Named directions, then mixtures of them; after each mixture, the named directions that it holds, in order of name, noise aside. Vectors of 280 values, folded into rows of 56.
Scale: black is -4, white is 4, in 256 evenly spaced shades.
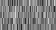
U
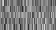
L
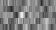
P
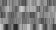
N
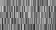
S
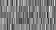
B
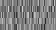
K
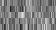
L, P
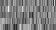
B, K, N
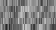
N, P, S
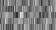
L, P, S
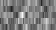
P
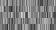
B, P, S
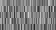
K, S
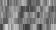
N, P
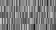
B, N, S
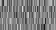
K, L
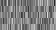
B, P, S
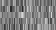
B, L, P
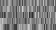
B, K, N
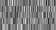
U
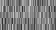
L, S, U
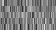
L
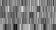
K, N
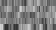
N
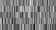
N, S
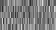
S, U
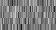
U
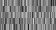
L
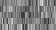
P, S, U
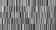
B, S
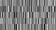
K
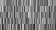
S
